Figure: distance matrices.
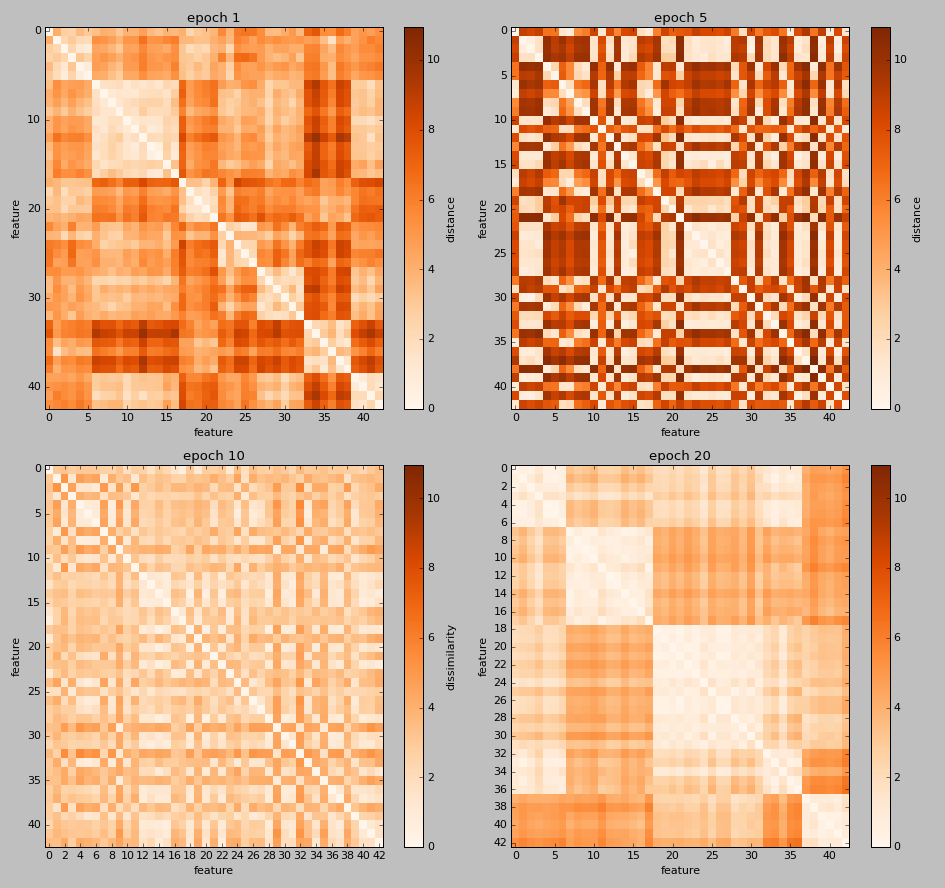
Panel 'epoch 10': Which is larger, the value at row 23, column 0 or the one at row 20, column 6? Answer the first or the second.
the second
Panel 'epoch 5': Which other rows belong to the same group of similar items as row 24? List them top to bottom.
1, 2, 3, 10, 12, 14, 15, 19, 20, 22, 23, 25, 26, 27, 30, 32, 33, 36, 37, 39, 41
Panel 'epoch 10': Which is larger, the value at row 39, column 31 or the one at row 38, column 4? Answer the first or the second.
the second
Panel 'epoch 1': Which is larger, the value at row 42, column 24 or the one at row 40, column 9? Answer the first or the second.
the first
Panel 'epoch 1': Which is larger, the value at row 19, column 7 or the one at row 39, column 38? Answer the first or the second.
the second
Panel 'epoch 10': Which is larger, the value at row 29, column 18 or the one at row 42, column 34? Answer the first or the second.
the first
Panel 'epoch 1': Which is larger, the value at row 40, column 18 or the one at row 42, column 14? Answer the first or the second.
the first
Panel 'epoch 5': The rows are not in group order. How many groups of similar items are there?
3
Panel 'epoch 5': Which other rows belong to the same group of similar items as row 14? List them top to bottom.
1, 2, 3, 10, 12, 15, 19, 20, 22, 23, 24, 25, 26, 27, 30, 32, 33, 36, 37, 39, 41
